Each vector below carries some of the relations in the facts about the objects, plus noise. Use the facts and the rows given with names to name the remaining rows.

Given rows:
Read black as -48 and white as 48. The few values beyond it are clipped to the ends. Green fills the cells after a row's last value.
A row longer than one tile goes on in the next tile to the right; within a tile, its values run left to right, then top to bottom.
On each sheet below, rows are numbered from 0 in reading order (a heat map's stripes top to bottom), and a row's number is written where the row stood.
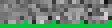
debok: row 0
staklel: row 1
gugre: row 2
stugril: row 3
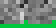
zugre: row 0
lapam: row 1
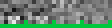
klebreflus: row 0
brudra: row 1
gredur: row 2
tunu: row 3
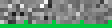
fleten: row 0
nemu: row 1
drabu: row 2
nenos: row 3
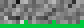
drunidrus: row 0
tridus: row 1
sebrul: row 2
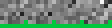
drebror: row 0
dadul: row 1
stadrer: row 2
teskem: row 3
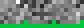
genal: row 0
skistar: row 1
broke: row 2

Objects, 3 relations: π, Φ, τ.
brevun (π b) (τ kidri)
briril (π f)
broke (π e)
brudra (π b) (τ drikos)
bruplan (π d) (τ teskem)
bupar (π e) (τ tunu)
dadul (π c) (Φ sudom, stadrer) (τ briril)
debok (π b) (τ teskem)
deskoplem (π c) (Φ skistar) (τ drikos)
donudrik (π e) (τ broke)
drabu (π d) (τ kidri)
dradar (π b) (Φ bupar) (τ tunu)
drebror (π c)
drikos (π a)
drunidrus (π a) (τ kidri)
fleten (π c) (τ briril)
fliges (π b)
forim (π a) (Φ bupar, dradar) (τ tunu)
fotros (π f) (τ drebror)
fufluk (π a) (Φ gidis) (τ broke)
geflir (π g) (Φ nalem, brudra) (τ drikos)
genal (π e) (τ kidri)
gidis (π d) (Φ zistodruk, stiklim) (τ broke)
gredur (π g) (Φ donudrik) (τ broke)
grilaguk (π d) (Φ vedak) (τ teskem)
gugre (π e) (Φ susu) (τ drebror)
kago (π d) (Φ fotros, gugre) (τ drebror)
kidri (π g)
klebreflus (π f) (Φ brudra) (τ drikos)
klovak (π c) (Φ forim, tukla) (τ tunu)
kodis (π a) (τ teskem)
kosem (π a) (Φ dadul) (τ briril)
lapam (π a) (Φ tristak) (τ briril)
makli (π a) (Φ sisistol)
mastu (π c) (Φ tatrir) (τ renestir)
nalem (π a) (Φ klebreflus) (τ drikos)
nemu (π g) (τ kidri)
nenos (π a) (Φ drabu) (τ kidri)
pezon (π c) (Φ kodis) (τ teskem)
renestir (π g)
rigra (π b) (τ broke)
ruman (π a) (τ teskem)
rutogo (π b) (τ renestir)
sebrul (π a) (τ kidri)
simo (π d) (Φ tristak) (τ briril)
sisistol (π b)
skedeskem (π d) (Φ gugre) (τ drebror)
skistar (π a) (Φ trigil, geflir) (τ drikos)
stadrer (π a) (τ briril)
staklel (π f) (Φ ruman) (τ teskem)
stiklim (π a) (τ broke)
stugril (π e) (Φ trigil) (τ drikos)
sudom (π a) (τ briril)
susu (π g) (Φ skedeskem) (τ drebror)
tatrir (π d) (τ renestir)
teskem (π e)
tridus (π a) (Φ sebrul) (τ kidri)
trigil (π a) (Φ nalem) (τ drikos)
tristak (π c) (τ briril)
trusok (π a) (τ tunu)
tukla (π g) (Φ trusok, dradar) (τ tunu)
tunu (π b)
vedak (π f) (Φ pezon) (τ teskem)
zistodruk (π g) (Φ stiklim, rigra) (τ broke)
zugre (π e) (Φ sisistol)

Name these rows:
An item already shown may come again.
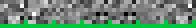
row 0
fotros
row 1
klovak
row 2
susu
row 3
deskoplem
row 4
deskoplem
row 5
zistodruk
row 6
fotros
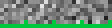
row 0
susu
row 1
skedeskem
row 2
fufluk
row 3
staklel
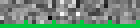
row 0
gugre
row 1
vedak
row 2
tukla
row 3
geflir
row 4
rigra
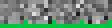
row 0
sisistol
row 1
dradar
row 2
tristak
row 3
staklel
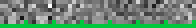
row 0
briril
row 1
fotros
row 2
skedeskem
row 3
rigra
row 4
nalem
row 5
trigil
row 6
kago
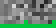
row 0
gidis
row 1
trigil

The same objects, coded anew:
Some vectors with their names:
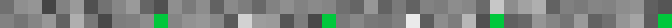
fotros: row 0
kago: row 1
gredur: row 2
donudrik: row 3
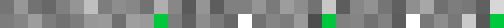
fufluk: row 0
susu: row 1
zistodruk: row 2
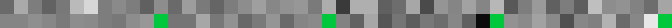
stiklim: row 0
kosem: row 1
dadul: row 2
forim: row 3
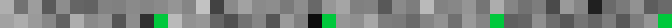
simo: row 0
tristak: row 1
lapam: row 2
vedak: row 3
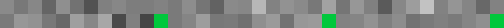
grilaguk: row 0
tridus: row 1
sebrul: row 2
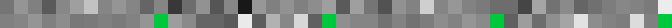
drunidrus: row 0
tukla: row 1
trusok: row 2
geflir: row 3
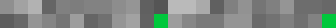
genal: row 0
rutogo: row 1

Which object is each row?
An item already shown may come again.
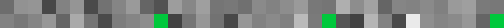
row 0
briril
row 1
stugril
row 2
gugre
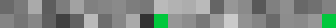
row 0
deskoplem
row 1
brudra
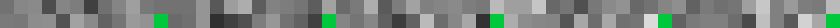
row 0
staklel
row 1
pezon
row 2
deskoplem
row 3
dradar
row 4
skistar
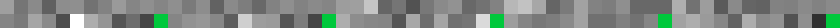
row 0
skedeskem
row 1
kago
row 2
dradar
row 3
rigra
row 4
simo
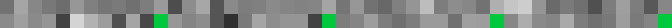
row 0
gidis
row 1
klovak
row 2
fufluk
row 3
sisistol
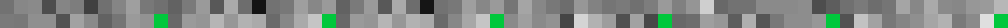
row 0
staklel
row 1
klebreflus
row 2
klebreflus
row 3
gidis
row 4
bupar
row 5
nalem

